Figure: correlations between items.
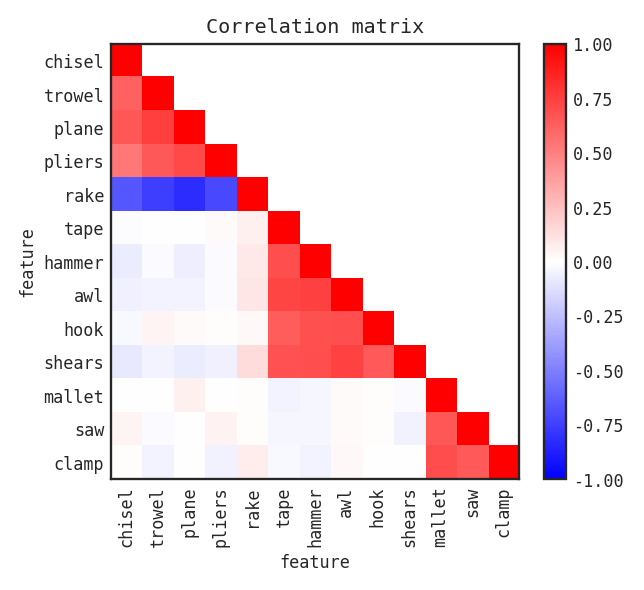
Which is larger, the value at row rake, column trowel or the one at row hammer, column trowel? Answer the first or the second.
the second
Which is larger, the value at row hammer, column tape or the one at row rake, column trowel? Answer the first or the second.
the first
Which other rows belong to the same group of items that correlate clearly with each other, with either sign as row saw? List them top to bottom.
mallet, clamp
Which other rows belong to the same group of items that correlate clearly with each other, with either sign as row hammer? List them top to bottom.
tape, awl, hook, shears
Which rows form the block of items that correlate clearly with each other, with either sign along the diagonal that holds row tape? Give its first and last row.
tape to shears
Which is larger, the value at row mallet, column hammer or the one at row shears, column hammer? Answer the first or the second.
the second
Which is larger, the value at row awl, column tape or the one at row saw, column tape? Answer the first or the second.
the first
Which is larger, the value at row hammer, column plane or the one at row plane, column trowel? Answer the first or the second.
the second
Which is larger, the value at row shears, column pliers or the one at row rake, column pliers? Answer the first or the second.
the first
